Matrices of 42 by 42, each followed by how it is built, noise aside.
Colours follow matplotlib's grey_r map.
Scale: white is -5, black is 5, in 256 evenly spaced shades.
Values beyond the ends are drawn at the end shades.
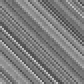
Toeplitz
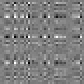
low rank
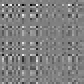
low rank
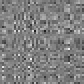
low rank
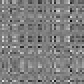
low rank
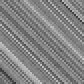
Toeplitz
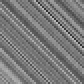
Toeplitz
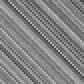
Toeplitz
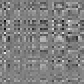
low rank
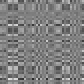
low rank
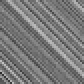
Toeplitz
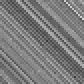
Toeplitz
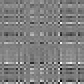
low rank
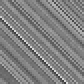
Toeplitz
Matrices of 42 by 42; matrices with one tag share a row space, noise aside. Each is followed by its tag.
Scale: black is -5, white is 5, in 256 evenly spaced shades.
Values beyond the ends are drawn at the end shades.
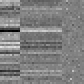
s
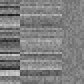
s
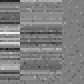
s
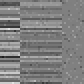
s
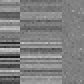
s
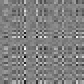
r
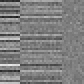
s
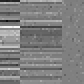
s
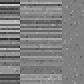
s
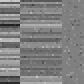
s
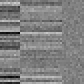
s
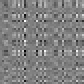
r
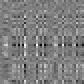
r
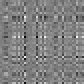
r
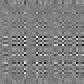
r
